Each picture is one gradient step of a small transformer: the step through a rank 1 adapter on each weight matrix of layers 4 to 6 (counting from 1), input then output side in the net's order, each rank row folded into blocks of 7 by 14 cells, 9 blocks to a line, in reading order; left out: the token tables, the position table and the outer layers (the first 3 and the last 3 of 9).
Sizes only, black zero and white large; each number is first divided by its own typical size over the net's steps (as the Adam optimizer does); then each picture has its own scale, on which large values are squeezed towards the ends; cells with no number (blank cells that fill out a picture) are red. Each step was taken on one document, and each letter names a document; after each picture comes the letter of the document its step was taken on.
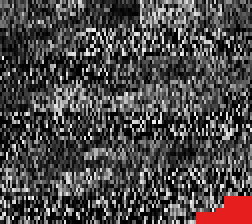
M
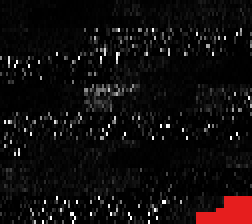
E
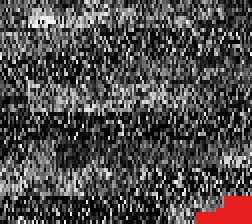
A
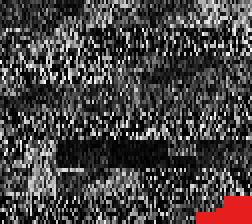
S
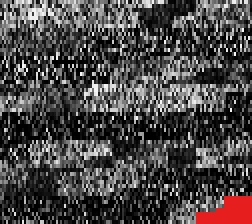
A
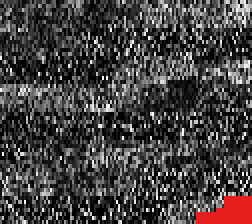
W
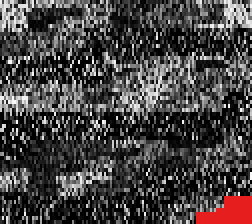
M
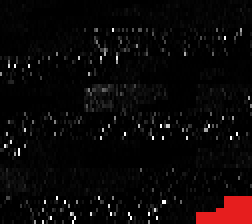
E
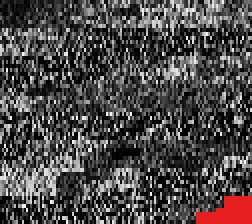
S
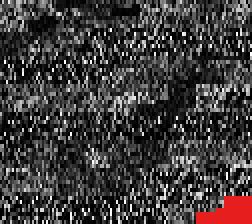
W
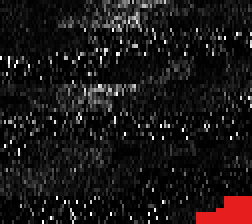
E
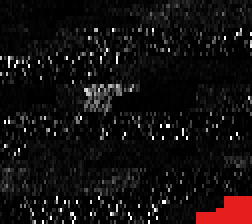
E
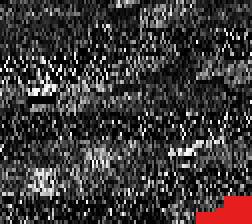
W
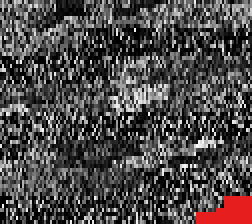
S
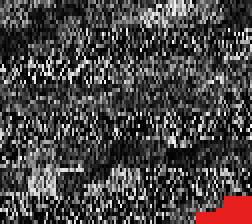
S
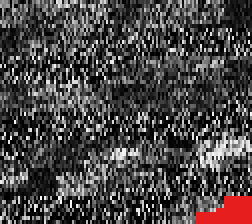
M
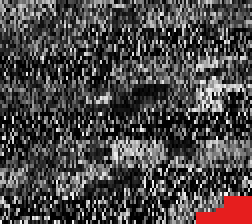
M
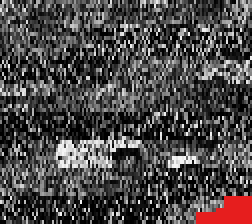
A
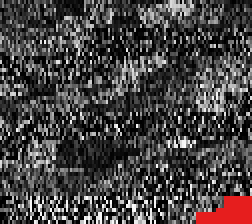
S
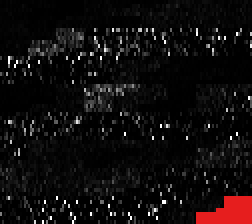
E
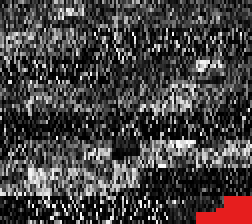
A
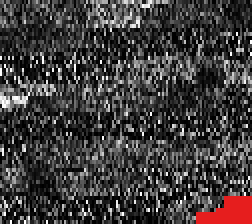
W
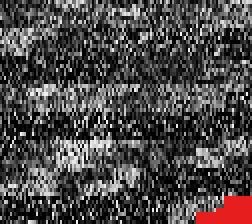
A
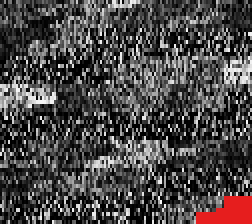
M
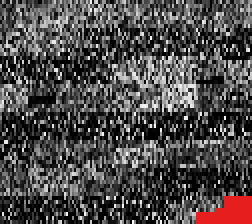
A
